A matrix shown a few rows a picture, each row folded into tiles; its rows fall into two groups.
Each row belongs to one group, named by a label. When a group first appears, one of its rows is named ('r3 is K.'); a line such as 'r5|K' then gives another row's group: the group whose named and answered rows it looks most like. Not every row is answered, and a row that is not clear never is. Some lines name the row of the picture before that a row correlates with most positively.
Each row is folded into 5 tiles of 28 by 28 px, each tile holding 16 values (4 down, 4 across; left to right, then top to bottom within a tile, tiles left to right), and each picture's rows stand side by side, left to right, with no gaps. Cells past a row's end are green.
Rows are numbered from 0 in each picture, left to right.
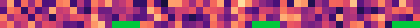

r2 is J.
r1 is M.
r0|M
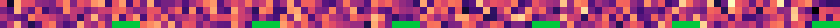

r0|J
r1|M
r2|M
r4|J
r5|M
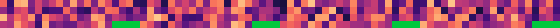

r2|M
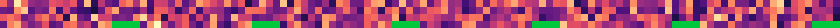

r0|J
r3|J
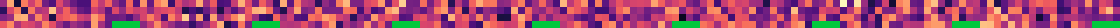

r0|M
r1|J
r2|J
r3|J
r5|M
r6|J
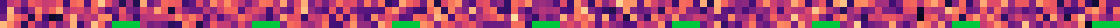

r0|M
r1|J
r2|J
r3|M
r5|J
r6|J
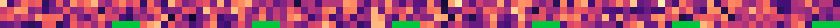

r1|M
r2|M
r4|J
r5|M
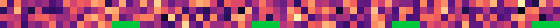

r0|J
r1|J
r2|M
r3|J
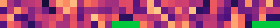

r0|J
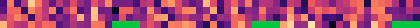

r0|M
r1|M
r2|M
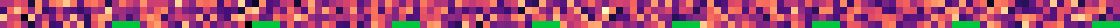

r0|J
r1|J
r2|M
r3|J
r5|M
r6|J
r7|J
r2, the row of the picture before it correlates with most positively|1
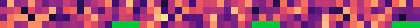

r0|M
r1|M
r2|J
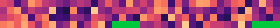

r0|M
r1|J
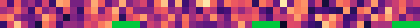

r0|J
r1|J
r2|J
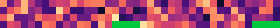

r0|J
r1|M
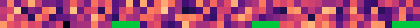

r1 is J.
